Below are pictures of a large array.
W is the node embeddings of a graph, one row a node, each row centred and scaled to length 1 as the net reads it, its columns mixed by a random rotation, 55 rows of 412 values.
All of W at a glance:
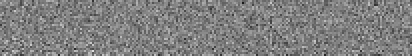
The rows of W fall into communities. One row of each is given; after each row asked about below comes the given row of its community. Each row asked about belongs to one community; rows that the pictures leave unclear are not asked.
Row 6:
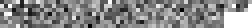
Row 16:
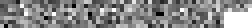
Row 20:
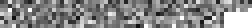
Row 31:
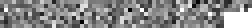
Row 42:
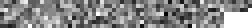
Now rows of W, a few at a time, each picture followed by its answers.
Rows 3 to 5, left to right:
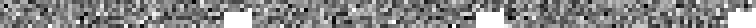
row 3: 42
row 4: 42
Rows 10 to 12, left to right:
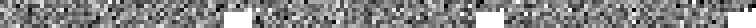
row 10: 6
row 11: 31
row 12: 31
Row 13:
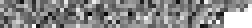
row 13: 20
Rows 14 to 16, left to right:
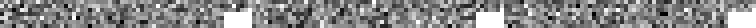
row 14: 6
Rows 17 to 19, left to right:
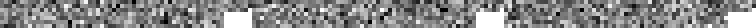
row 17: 42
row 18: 16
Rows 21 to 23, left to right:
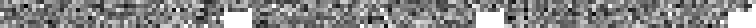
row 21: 6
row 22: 16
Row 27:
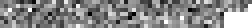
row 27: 20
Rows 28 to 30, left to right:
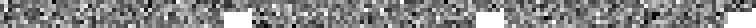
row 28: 31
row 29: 16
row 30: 20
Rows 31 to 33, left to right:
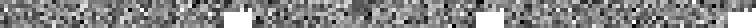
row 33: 31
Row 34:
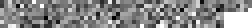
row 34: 6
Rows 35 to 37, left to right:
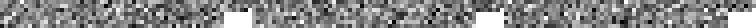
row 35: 42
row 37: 16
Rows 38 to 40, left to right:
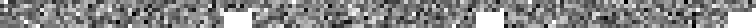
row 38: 16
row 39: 42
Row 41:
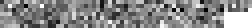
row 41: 6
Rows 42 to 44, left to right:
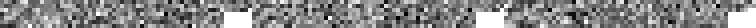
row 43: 42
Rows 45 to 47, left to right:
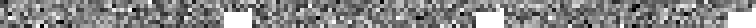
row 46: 20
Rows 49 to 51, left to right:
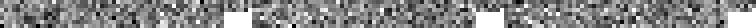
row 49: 6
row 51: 16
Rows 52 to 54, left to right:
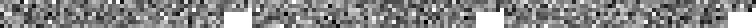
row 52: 6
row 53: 42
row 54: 42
